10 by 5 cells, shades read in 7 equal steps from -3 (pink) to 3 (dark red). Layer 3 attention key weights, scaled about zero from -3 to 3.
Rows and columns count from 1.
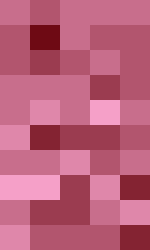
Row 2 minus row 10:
2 3 -1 0 -2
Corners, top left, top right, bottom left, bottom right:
-1 -1 -2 2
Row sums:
-4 2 0 -2 -8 2 -5 -5 -2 0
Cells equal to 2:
3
